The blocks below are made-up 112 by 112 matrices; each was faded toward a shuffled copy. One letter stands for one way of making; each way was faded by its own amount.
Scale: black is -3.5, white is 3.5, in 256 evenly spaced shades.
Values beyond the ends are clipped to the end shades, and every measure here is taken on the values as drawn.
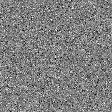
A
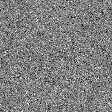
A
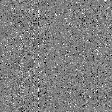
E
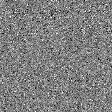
A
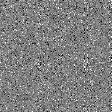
E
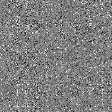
E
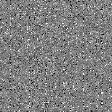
E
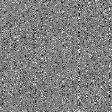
E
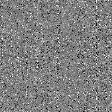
E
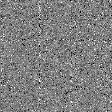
E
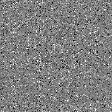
E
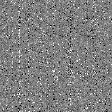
E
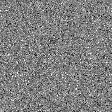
A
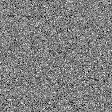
A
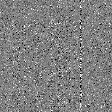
E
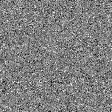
A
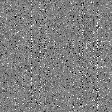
E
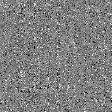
E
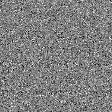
A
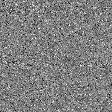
A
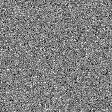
A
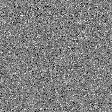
A
